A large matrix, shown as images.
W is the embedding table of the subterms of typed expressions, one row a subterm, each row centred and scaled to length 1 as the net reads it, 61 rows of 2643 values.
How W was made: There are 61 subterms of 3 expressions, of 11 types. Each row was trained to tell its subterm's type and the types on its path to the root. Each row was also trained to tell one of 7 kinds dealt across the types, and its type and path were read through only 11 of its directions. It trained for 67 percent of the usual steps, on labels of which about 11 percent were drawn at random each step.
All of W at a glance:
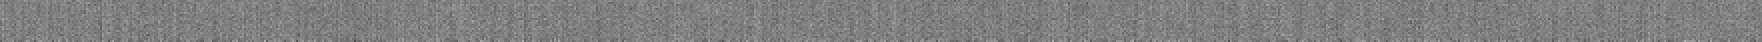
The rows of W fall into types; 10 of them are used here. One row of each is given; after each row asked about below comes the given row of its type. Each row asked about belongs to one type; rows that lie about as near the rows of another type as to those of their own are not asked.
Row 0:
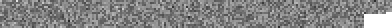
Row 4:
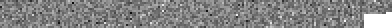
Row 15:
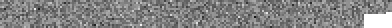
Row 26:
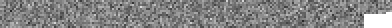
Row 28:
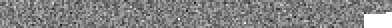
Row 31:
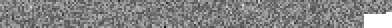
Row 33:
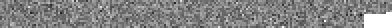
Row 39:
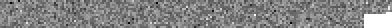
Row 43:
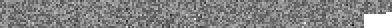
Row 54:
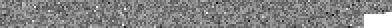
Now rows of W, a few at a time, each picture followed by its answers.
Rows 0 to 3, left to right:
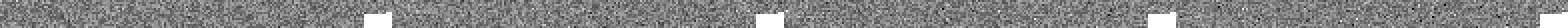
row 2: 39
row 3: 15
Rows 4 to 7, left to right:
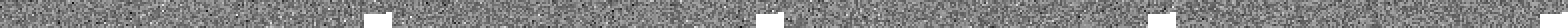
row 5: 26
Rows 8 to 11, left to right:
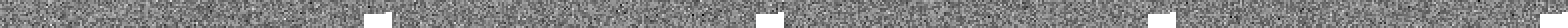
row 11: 33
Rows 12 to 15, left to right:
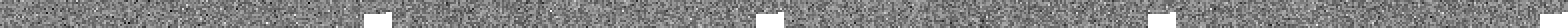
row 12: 15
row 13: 33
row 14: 39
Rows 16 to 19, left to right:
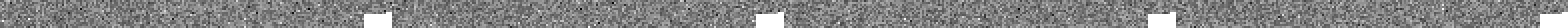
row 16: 33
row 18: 43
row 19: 0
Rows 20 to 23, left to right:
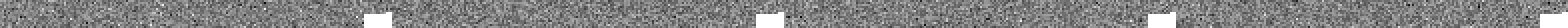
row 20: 54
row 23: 39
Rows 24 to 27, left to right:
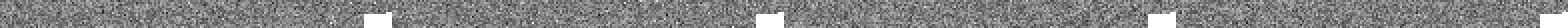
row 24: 4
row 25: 54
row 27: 43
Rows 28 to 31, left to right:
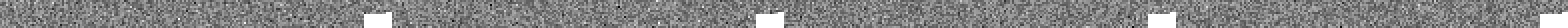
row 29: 28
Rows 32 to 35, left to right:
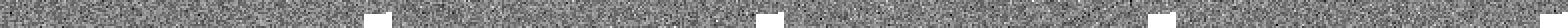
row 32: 0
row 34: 26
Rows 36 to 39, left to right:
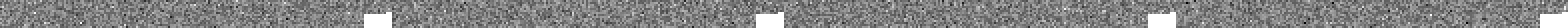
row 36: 39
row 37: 4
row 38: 4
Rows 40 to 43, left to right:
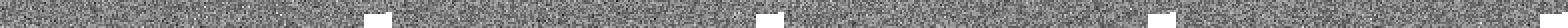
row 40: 26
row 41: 43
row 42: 31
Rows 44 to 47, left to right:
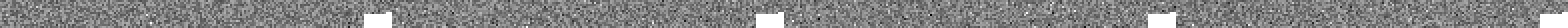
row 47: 0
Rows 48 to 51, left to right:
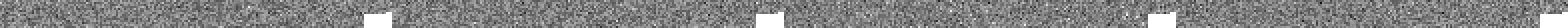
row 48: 26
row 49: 39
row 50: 33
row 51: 0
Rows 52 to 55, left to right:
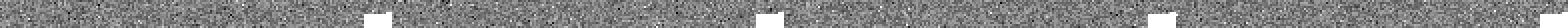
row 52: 43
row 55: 26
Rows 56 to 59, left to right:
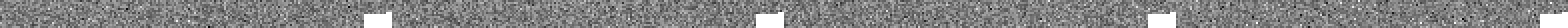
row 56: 43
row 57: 4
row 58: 4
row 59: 28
